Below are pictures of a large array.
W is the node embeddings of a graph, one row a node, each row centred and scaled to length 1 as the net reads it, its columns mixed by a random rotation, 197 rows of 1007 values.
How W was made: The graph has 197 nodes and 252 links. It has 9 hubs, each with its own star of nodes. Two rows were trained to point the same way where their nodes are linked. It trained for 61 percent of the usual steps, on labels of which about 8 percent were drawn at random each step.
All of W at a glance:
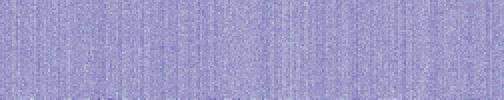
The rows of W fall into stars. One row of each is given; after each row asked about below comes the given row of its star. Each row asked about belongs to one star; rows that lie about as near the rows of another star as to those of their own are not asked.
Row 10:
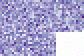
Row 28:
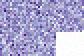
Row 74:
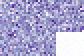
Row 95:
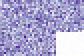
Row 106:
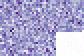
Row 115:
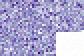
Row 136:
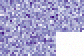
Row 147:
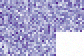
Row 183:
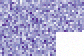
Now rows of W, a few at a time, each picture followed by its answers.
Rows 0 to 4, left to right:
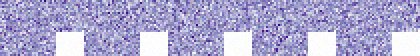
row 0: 28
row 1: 74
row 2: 106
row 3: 183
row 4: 106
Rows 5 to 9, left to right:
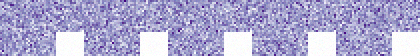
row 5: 74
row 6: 95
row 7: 106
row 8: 147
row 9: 28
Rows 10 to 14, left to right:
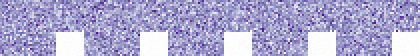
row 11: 147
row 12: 28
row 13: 106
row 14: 28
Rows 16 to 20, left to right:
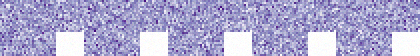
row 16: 183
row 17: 106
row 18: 183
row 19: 10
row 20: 147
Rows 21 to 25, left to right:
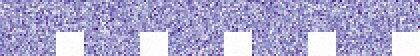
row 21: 95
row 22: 106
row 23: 106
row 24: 106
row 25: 95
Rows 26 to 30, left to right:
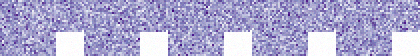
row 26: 10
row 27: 95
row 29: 28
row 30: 28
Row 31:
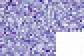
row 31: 106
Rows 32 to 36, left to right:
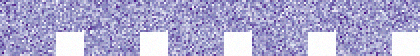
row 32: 10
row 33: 115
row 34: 115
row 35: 106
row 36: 74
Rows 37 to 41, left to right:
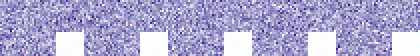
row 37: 106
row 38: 183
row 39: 28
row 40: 74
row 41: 28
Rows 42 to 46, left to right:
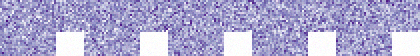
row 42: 183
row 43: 28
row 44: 106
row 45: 183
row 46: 115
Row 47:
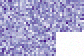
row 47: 183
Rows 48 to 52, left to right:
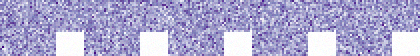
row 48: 28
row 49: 115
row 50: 28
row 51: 10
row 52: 147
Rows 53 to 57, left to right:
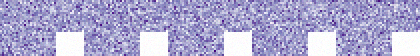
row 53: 147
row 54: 74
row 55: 136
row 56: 106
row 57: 106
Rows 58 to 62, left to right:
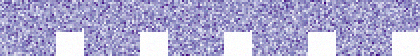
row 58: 147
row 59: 106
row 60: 28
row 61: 115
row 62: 106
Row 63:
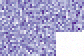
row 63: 95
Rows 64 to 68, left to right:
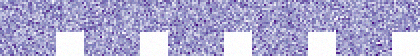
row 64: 183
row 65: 115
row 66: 183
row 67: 28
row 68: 28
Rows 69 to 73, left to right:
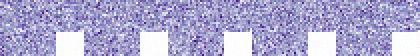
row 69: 95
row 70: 147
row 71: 147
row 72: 28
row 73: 115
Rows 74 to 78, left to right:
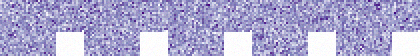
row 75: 115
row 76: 115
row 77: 74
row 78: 115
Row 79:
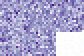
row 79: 136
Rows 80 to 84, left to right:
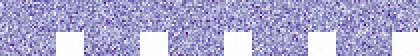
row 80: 74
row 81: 28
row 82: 28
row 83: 28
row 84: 183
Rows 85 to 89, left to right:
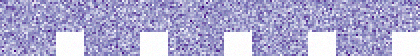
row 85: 147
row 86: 183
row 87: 28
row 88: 136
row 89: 95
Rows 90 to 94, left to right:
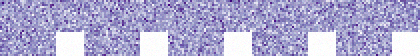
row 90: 136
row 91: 183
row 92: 10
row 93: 106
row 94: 147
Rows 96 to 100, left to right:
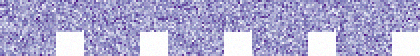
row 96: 147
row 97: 147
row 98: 147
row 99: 10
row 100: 136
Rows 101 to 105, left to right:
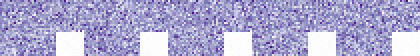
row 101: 115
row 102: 95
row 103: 95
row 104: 10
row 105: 74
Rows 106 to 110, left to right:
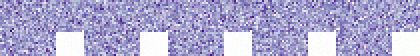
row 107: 147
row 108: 136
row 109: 147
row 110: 106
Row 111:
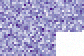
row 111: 74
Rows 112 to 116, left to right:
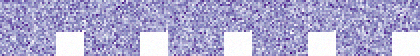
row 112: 95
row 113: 183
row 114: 115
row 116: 147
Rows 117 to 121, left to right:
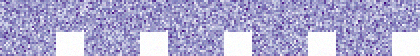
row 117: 106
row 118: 74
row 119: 136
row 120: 136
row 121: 106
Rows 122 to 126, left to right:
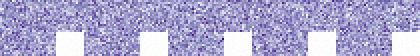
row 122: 147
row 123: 106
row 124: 95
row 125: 28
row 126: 115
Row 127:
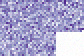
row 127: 115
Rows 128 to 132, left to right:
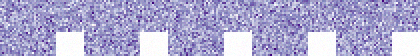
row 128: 106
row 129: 136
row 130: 28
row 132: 115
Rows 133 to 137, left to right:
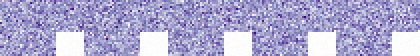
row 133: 28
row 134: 115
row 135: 74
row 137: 136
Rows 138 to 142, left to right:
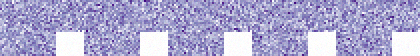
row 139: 115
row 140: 183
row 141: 136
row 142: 136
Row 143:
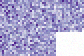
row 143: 10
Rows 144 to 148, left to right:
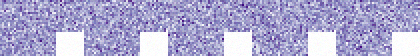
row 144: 95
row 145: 28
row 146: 147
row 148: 28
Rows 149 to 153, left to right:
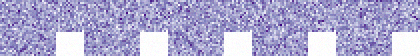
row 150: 95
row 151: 147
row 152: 183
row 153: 115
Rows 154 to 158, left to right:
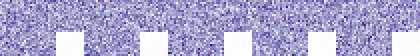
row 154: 28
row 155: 136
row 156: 115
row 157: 147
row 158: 183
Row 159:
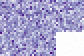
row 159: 28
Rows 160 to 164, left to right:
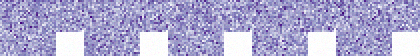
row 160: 115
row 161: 95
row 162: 74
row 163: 10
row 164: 10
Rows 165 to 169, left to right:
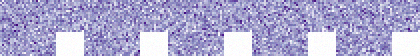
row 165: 74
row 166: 147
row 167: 106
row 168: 10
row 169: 74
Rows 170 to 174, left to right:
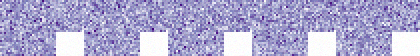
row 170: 106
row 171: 106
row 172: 106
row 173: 147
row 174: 147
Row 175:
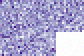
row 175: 183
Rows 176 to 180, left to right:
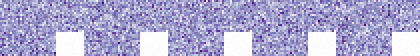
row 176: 95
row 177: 147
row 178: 74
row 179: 183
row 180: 183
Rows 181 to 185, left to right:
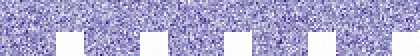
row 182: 28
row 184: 147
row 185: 74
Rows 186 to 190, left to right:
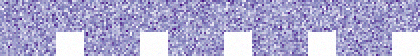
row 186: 147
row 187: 95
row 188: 115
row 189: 136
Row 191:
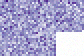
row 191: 115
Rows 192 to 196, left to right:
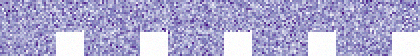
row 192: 10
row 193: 183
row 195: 74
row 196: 115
